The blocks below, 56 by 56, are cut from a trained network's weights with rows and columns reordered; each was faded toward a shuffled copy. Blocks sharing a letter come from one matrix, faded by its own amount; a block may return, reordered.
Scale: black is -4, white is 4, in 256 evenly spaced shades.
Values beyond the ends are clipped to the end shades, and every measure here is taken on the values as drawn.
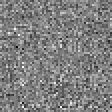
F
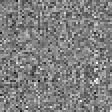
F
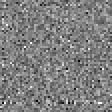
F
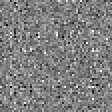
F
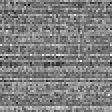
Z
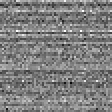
Z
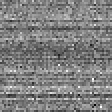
Z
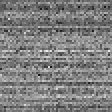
Z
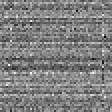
Z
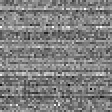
Z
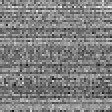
Z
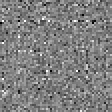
F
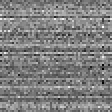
Z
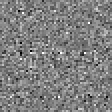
F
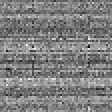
Z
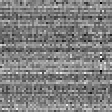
Z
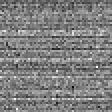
Z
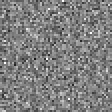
F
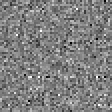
F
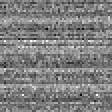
Z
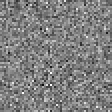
F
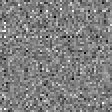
F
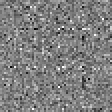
F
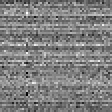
Z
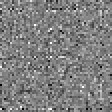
F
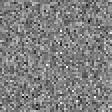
F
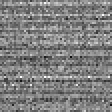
Z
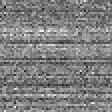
Z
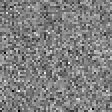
F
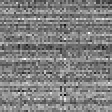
Z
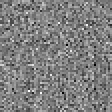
F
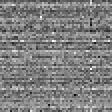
Z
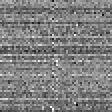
Z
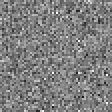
F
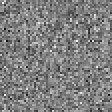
F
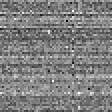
Z
